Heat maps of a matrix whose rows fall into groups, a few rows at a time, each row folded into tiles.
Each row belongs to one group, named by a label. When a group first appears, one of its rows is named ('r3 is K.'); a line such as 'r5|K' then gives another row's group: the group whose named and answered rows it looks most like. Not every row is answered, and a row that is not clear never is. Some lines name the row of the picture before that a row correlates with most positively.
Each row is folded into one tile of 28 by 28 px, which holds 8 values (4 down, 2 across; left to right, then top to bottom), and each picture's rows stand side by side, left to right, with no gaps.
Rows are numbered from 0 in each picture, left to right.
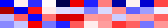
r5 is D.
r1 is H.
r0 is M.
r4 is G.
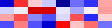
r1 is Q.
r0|D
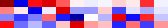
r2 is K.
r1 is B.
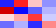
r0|M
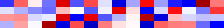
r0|D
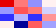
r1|H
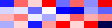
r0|D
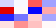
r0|K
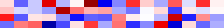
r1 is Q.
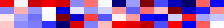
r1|B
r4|G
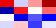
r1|B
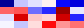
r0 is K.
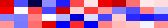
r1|G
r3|B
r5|K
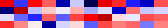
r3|D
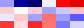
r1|G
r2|B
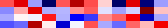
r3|H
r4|D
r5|K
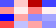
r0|H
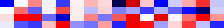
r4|D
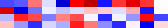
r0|M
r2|D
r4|B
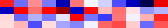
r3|K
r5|D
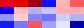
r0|B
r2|Q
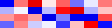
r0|D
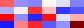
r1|H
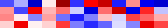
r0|G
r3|B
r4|M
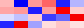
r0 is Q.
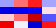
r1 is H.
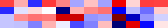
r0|B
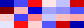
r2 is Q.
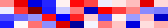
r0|B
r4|Q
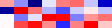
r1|G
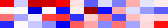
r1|B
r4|H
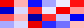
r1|H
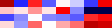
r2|K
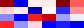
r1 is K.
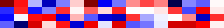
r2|H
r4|H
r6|G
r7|H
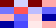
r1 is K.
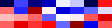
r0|G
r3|D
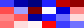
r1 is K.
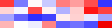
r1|K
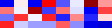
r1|M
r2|H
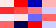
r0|Q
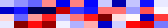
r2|M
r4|G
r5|H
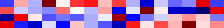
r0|H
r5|K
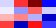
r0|Q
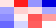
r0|B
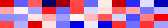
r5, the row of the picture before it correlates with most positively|1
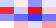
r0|K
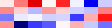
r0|Q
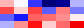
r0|K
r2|G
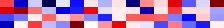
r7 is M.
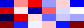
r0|H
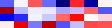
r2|D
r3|G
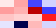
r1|M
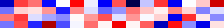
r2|B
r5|Q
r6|H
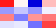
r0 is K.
